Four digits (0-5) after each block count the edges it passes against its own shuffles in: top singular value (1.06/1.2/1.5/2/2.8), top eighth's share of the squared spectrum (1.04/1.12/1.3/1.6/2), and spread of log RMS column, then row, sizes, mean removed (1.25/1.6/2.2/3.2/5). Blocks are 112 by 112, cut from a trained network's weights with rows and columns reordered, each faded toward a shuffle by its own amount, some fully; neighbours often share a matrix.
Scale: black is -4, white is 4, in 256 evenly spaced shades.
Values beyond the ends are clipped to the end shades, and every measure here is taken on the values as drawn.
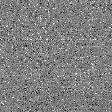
2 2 1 1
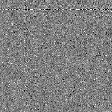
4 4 2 2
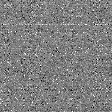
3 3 2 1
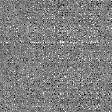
3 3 3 2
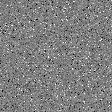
0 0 0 0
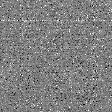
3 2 2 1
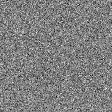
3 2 0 1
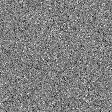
0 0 0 0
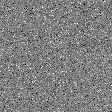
0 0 0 0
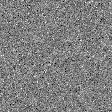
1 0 0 0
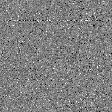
3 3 1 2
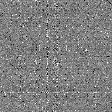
3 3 2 1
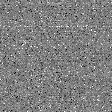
2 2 1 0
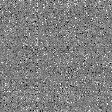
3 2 2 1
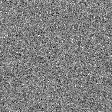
2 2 0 1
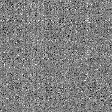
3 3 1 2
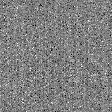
2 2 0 1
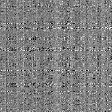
4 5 2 4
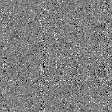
3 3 3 2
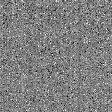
2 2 0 1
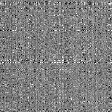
3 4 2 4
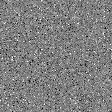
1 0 0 0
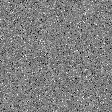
0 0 0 0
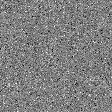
1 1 0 0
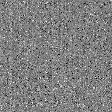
2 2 0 2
